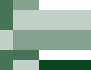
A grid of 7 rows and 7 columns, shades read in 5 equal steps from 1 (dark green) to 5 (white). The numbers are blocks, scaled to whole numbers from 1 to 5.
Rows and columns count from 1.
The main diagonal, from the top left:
2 4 4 3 3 5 1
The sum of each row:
28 26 26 22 22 26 14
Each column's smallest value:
2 2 2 1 1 1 1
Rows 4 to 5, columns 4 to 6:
3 3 3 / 3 3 3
